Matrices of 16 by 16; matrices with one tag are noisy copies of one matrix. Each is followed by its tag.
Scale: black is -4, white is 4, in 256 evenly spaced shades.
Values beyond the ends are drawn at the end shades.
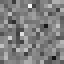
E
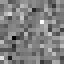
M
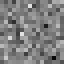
E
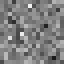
E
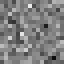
E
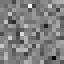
E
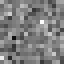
M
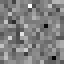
E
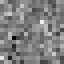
M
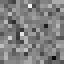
E
